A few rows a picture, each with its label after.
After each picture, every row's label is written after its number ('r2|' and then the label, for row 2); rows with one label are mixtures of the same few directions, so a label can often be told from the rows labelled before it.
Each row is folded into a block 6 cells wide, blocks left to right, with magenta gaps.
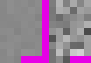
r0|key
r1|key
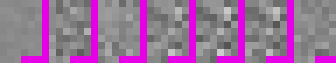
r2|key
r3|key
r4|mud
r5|key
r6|key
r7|key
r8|key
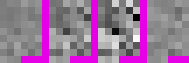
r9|mud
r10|mud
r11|mud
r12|key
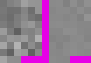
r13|mud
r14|mud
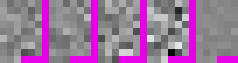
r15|key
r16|mud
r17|key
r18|key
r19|key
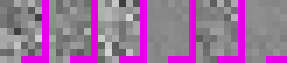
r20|mud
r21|key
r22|mud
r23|mud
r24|mud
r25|mud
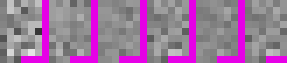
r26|key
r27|mud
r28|key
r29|key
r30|key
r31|key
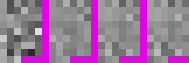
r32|key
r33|mud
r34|mud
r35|mud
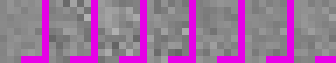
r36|key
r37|mud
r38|mud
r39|key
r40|mud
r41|key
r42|mud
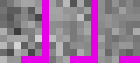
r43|mud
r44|mud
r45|key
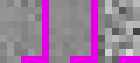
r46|mud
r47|mud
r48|key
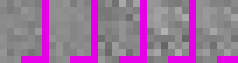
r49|key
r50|mud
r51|mud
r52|mud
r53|mud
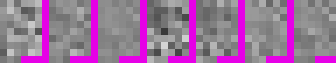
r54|key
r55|key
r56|mud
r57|mud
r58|mud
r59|mud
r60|mud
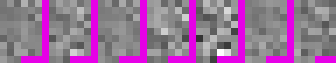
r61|mud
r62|key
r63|mud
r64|mud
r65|key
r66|mud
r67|key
